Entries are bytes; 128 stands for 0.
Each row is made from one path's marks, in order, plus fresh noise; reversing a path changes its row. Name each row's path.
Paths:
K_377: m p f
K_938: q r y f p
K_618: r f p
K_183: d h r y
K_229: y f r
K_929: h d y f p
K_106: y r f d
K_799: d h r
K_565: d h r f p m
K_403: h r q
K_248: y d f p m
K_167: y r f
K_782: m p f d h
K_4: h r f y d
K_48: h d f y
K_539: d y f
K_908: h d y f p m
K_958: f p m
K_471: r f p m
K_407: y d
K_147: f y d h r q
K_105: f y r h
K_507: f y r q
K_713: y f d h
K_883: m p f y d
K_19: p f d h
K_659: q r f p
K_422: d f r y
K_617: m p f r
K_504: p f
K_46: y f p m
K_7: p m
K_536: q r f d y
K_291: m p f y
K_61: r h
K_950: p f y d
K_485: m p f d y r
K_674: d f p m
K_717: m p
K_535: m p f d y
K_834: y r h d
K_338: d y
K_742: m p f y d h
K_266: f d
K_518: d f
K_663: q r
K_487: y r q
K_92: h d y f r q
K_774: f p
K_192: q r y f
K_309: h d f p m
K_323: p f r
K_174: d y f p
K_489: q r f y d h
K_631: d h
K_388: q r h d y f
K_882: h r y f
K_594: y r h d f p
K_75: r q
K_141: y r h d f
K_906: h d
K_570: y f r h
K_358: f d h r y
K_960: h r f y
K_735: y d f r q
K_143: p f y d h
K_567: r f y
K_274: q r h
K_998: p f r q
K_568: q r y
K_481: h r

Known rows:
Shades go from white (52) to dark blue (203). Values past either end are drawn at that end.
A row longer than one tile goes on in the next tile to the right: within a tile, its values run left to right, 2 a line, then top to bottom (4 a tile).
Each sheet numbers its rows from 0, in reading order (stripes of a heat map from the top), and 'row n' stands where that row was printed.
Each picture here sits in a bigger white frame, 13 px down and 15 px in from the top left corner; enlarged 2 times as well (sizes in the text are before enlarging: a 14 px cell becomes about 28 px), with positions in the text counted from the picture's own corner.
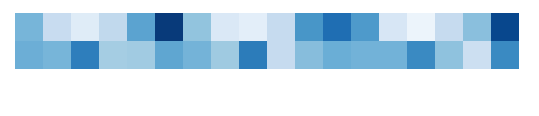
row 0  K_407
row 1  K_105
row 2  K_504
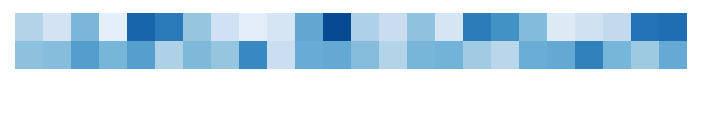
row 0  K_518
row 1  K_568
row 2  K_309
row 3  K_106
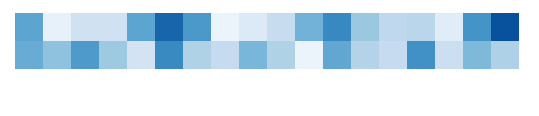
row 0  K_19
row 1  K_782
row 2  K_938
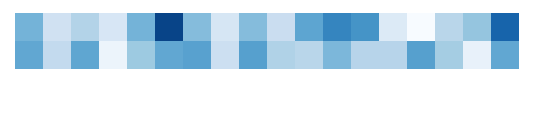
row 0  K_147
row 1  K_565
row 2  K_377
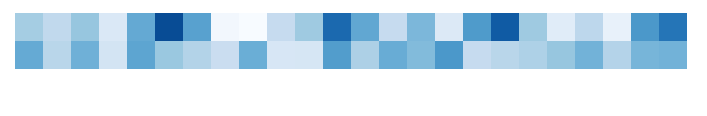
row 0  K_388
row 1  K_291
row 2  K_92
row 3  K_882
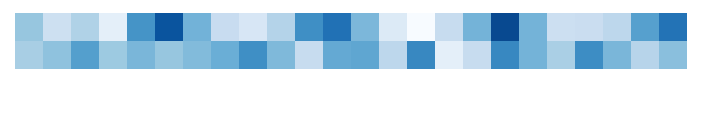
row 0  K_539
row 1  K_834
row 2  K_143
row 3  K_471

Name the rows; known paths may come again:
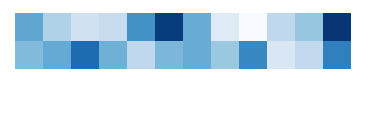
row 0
K_487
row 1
K_950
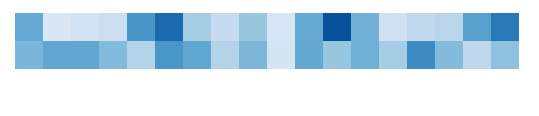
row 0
K_906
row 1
K_388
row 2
K_471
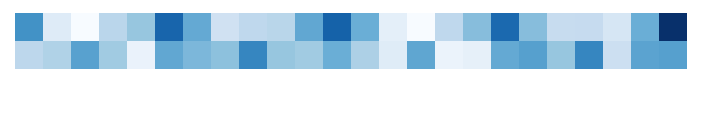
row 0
K_377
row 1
K_61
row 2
K_742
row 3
K_663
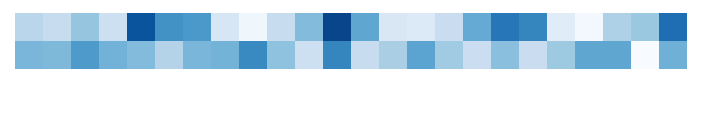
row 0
K_141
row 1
K_504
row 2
K_717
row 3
K_617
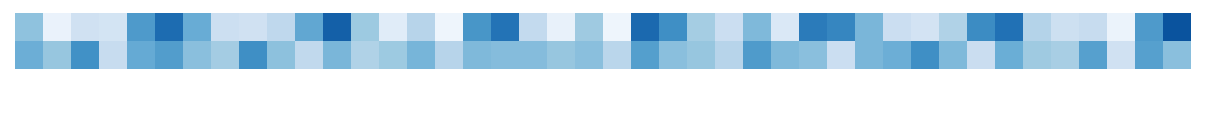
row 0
K_567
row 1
K_958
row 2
K_882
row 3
K_48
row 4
K_674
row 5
K_834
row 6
K_192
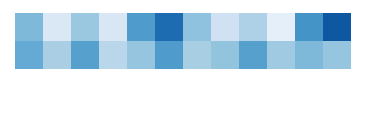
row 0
K_799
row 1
K_539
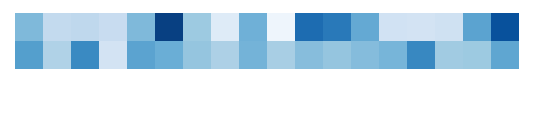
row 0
K_274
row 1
K_713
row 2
K_338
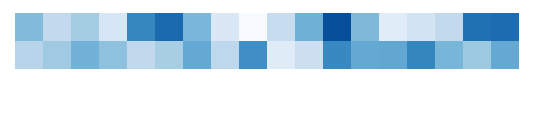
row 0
K_929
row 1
K_143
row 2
K_106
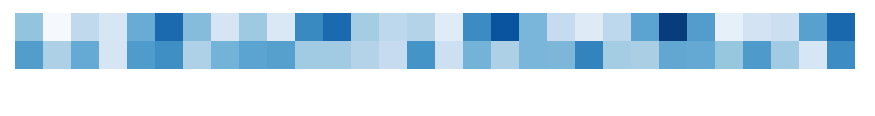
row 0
K_960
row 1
K_229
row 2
K_938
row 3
K_407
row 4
K_19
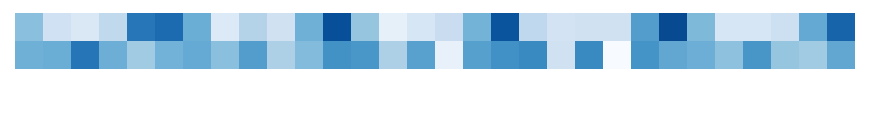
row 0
K_167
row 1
K_481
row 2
K_4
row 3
K_489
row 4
K_7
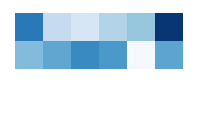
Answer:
K_998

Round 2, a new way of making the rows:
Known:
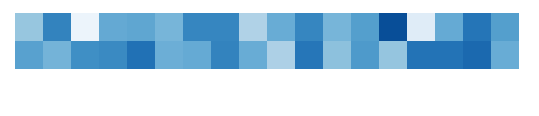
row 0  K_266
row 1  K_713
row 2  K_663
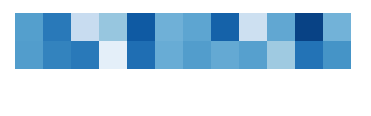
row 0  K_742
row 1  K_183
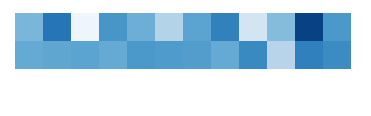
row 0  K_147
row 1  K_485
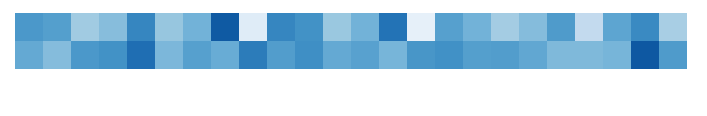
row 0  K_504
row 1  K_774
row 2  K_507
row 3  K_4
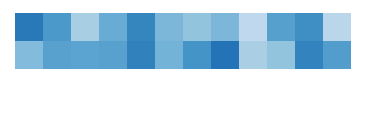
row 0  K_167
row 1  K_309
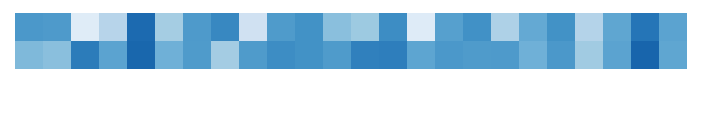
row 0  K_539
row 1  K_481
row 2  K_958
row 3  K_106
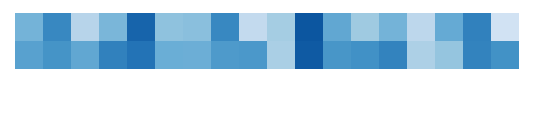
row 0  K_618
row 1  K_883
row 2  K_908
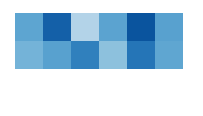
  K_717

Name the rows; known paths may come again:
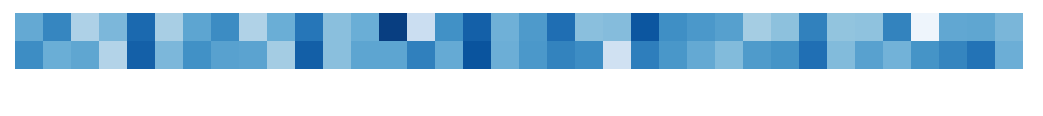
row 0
K_143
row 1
K_19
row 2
K_659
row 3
K_291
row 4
K_504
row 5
K_266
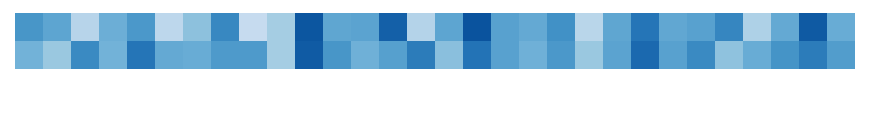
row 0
K_882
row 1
K_883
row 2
K_717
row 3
K_106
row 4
K_323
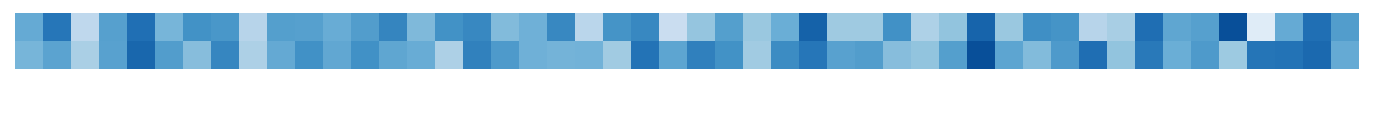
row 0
K_834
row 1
K_735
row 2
K_960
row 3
K_929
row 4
K_7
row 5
K_950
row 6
K_377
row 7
K_663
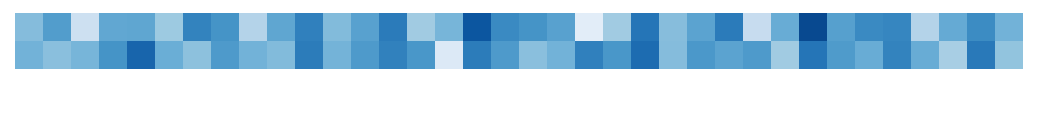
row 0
K_906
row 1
K_141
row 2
K_535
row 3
K_518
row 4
K_422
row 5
K_713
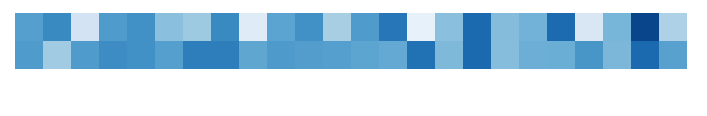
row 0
K_481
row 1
K_958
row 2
K_631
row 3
K_174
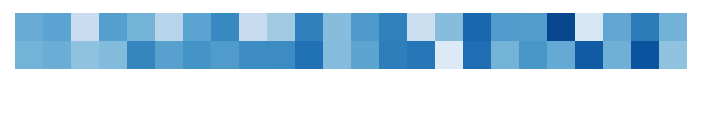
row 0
K_92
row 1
K_61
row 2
K_782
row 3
K_274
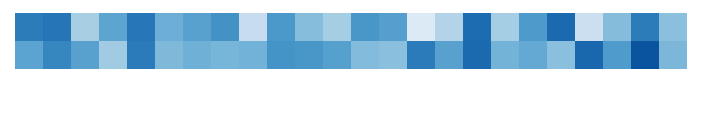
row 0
K_570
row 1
K_403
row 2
K_539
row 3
K_192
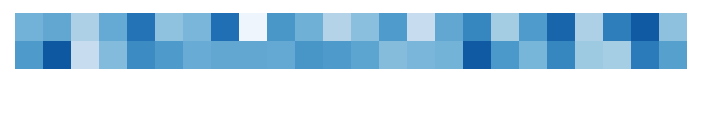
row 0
K_248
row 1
K_147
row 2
K_4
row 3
K_594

